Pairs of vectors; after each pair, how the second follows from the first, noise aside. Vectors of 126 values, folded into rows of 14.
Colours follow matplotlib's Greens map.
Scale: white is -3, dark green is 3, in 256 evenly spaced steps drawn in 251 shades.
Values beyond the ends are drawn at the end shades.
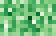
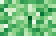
sign-scrambled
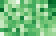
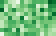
copied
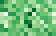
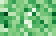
negated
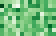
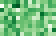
negated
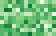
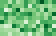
negated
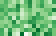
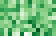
copied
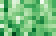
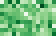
shuffled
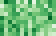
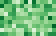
sign-scrambled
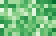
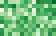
copied
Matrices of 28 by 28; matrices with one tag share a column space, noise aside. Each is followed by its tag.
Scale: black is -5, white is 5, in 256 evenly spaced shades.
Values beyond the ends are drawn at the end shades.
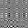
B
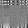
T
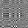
B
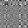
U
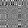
U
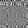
U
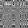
U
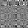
U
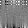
T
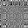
U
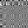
U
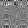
U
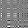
B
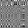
U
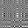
B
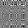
U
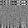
T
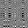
B
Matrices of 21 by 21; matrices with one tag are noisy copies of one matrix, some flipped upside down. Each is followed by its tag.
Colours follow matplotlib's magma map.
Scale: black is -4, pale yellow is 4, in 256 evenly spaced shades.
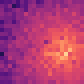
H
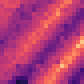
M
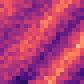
M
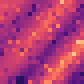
M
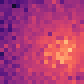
H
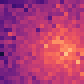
H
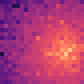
H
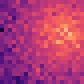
H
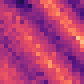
M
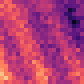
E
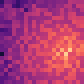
H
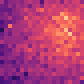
H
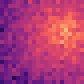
H
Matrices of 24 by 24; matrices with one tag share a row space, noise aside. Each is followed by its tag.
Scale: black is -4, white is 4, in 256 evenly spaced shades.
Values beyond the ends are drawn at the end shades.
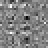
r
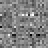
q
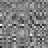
q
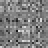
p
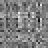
p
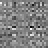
q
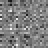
r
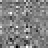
r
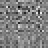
p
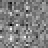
r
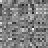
q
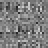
p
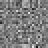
p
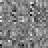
q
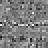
q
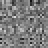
q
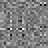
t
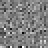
t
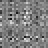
r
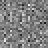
t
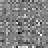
p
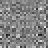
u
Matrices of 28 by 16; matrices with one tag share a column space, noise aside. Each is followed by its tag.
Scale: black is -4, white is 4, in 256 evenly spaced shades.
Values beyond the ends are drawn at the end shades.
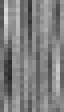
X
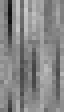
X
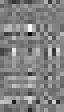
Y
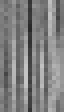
X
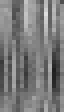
X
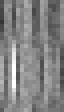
X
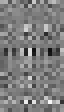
Y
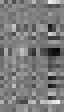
Y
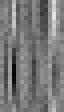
X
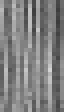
X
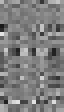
Y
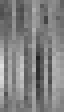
X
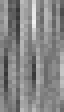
X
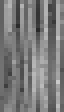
X
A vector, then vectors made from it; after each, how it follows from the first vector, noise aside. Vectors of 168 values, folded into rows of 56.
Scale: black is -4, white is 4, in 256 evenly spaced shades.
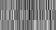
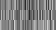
copied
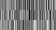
copied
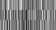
reversed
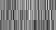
negated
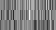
negated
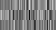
sign-scrambled
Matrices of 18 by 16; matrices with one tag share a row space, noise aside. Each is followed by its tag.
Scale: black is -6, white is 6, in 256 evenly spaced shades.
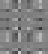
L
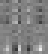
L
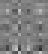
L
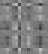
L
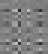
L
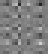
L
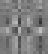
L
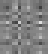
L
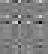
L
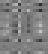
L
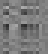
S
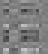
S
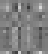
L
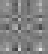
L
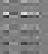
S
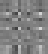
L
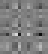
L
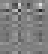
L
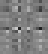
L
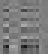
S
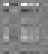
S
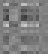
S
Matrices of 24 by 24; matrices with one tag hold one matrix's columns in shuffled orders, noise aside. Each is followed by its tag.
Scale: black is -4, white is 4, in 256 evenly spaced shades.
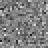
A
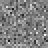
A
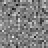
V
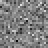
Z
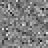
A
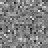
Z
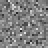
A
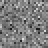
Z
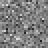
Z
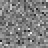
A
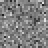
V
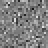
V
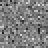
Z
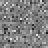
Z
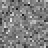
V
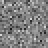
Z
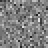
V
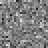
V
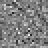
A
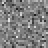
V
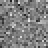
V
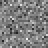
Z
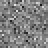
Z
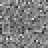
Z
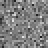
V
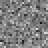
A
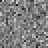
V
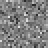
V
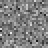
A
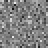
V
